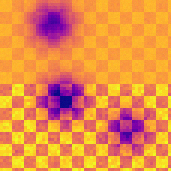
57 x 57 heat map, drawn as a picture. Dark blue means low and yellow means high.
Seam: horizontal, 50% of the way down, the top part calmer. Average level on the scale: 70%. Calmest part: top right. Histogram: skewed, a long tail of low values. Mirror symmetry: none. Dips: three.
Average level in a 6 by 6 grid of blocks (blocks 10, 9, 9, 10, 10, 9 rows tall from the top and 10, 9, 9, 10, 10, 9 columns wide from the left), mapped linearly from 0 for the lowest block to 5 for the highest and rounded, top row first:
5 1 3 5 5 5 | 5 3 4 5 5 5 | 5 4 4 5 5 5 | 5 2 0 4 4 5 | 5 4 4 4 1 4 | 5 5 5 5 4 5
